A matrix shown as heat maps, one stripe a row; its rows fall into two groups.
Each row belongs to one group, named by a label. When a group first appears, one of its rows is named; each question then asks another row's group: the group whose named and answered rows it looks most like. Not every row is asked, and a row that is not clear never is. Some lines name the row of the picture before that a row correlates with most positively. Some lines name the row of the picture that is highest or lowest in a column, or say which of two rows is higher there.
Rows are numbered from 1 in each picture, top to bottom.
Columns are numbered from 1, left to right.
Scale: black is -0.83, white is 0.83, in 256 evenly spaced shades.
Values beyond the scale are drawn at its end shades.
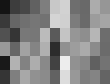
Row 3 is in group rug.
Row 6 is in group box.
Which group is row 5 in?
box
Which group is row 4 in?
rug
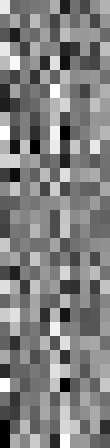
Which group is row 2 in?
box
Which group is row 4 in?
box
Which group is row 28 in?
box
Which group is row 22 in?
box
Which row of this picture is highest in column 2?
5
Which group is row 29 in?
rug
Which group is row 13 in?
rug
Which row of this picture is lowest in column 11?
31
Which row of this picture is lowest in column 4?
11
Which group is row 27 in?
rug
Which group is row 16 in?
box
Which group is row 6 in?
rug
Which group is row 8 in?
rug
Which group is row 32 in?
box
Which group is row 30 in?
rug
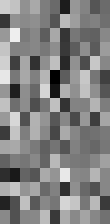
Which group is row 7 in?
rug
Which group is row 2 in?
box
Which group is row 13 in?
rug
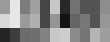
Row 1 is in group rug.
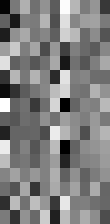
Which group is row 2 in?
rug
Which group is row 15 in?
box
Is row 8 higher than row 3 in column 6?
Yes
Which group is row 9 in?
rug
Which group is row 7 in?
rug
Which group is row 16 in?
rug
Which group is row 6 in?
box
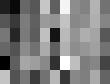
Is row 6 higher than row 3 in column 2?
Yes
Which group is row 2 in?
rug
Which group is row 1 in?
rug
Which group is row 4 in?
rug
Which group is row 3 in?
rug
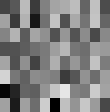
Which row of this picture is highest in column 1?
6
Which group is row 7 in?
rug
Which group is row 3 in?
box
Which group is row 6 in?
box
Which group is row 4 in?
rug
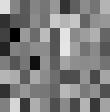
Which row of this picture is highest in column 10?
3
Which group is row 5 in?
rug
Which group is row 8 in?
box
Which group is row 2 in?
rug
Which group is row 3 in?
rug
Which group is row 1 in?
box
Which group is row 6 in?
box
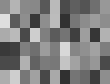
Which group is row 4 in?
rug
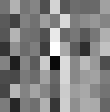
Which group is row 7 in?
box
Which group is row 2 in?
rug
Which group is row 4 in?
rug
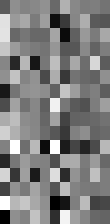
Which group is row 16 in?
box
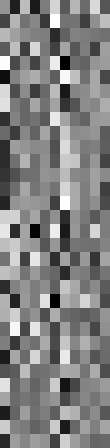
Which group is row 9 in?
rug
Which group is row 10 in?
rug
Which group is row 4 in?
box
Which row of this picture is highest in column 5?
22
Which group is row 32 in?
box
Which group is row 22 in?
rug
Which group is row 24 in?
box
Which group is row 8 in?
box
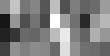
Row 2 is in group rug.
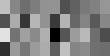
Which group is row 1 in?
box
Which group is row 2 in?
box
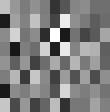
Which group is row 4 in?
rug
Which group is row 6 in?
box
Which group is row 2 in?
box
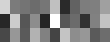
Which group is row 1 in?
box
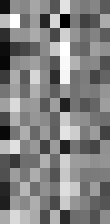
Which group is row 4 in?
rug
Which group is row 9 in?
box
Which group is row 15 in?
box
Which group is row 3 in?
box
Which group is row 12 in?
rug
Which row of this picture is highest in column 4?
6
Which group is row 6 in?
box
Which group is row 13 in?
box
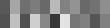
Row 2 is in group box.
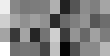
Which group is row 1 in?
box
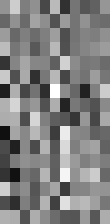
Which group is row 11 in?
rug
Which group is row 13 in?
rug
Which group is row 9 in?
box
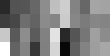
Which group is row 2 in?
rug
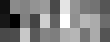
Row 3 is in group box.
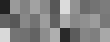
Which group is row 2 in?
rug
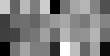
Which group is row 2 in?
rug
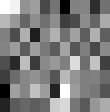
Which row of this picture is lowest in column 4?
3
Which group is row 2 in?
box
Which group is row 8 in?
rug
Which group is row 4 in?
box
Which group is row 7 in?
box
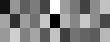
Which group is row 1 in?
rug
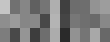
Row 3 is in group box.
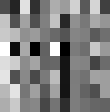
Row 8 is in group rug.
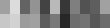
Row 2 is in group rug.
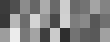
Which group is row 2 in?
box
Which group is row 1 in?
rug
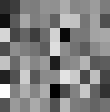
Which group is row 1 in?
rug
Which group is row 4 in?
rug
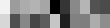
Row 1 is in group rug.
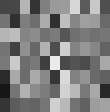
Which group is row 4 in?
rug
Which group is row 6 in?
box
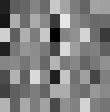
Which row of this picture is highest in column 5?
3
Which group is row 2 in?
box
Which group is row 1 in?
rug
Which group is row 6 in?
box
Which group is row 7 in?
rug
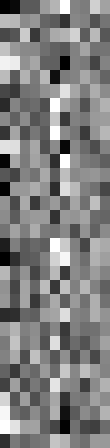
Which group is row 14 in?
box
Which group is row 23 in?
rug
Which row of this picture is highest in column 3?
3
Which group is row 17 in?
box
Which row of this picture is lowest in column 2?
1
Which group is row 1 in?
rug
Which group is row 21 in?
rug
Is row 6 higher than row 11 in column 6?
No
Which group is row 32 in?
rug
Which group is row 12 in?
box
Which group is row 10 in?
rug
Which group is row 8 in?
rug
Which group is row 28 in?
rug
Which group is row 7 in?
rug
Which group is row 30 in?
box
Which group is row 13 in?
rug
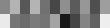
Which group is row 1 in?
box
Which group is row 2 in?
box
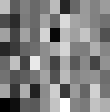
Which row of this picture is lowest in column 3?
5
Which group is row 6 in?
rug
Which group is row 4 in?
rug
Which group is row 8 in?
rug
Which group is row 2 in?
rug
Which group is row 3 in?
rug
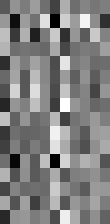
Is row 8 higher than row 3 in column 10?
No
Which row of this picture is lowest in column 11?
2
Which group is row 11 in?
rug
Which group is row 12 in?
rug
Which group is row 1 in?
box
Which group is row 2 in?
rug
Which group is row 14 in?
rug
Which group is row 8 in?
box
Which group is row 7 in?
box
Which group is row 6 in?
box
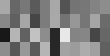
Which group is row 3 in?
box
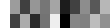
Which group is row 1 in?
box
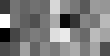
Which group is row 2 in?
box
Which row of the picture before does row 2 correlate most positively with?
1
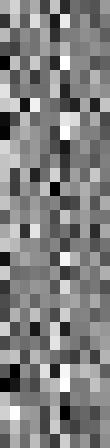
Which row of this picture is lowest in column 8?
8
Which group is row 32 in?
box
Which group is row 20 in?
box
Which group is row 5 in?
box
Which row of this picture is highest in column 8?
9
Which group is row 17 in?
box
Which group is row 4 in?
rug
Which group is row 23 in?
box
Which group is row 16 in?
box
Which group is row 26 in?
box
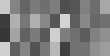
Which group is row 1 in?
box
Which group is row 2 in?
box
